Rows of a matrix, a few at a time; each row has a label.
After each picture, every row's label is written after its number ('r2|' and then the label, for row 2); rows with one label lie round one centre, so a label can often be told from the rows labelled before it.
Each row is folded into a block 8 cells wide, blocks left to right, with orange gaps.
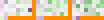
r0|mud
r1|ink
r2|ink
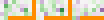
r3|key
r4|key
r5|mud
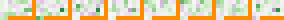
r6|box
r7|box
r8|key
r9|key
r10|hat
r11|hat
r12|hat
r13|key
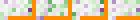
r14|mud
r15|ink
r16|mud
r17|mud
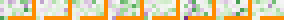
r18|box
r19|mud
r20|hat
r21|ink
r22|box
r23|ink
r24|box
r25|hat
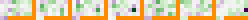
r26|ink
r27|key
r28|key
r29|key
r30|ink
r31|hat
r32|mud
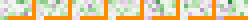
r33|box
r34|hat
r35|hat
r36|hat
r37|ink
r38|key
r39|ink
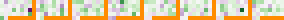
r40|mud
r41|key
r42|hat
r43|ink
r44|hat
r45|key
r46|key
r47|hat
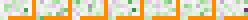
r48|key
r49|box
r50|hat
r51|box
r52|box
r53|box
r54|mud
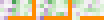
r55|ink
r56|ink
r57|hat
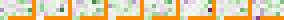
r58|box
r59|key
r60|box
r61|hat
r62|box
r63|mud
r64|box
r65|ink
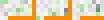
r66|hat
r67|mud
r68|key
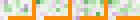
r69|key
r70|hat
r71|ink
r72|hat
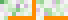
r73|hat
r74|hat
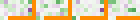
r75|mud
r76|box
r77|mud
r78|hat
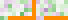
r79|box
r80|ink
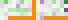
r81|hat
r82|mud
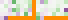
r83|ink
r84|mud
